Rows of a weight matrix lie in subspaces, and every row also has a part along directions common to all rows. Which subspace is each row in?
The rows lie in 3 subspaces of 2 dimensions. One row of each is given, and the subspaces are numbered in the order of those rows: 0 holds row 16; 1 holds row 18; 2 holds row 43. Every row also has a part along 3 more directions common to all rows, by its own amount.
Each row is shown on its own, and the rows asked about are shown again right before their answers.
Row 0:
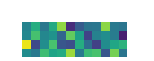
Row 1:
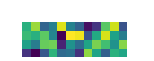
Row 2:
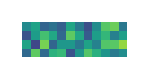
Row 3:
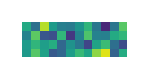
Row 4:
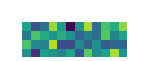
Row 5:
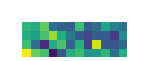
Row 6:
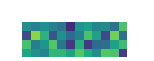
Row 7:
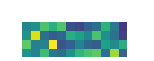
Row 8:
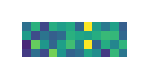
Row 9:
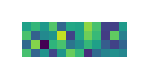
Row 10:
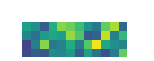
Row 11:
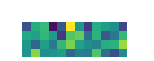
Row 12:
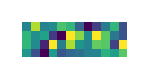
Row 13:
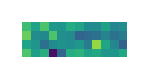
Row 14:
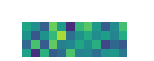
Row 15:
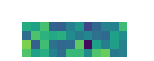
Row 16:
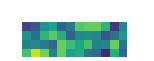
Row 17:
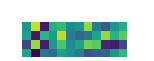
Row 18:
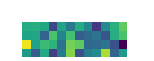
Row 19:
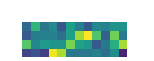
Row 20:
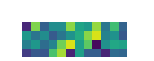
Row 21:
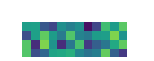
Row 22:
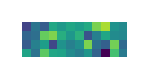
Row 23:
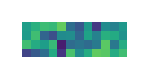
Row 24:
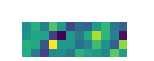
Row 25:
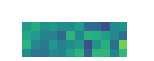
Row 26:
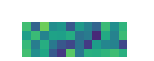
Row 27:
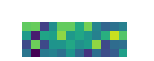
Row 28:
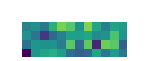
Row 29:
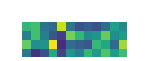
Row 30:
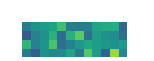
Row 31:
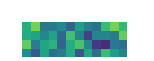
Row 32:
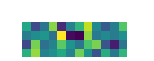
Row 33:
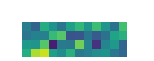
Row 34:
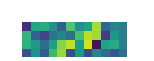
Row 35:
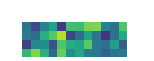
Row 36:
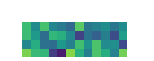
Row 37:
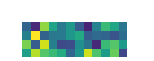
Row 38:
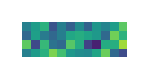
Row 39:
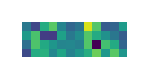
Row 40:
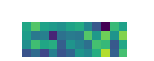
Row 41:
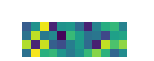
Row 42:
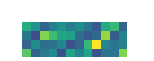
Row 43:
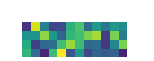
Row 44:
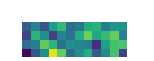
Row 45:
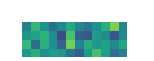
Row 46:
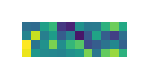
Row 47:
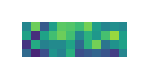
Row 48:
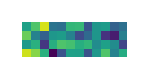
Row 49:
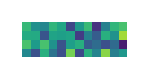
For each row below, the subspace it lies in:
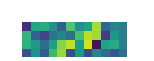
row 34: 2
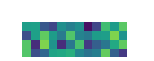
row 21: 2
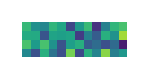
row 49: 1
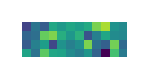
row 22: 0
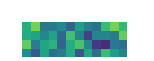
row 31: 1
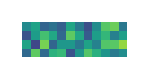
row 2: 1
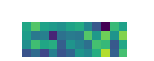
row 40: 0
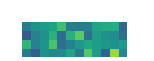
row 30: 0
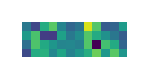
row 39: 2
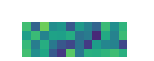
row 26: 2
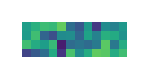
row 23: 0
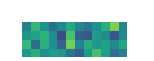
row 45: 1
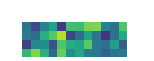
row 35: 0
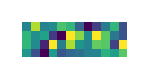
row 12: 0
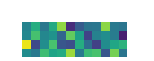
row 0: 0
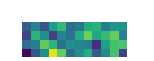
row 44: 2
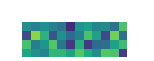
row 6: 2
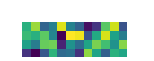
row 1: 0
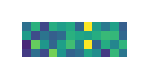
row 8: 2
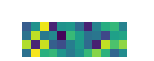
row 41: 1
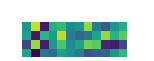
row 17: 1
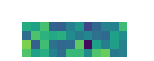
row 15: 2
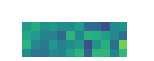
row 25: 0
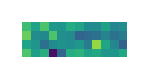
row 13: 2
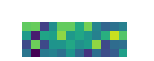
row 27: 1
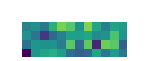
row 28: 2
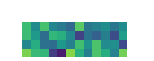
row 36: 2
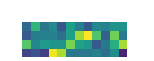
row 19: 2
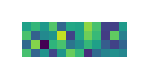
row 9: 1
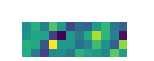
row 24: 0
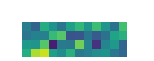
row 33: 0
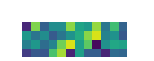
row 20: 2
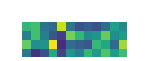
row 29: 0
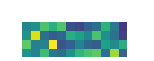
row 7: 0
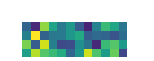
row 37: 1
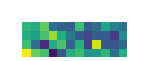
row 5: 2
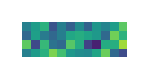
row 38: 2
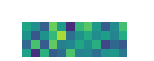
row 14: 1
